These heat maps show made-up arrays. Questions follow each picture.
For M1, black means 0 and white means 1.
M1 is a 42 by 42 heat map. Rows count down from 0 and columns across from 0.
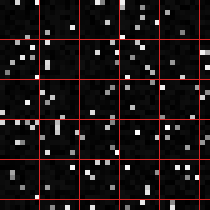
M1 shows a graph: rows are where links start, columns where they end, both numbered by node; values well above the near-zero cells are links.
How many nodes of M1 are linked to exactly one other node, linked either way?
0
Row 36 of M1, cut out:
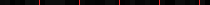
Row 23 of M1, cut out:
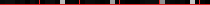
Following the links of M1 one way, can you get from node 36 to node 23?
no
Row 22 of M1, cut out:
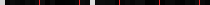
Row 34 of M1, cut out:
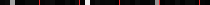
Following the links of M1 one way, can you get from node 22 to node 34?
yes
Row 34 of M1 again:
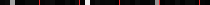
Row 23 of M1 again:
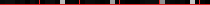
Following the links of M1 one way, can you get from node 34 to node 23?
yes
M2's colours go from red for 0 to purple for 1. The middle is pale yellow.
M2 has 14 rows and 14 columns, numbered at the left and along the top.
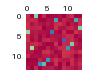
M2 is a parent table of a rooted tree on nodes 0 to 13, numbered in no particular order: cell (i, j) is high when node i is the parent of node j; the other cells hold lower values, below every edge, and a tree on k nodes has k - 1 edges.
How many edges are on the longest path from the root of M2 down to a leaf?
5
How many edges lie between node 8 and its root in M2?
0
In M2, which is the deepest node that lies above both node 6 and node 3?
12
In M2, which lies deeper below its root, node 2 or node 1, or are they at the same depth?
node 2
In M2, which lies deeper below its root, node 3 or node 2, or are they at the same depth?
node 2
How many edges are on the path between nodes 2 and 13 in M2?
5
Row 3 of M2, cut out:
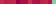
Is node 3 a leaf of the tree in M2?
no
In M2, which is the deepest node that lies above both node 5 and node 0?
1
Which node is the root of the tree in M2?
8
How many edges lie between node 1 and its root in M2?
1
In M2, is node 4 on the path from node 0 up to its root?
yes
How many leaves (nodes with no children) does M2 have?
5
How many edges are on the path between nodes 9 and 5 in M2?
7
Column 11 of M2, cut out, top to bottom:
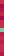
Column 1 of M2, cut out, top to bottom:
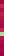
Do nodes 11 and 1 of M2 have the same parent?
no
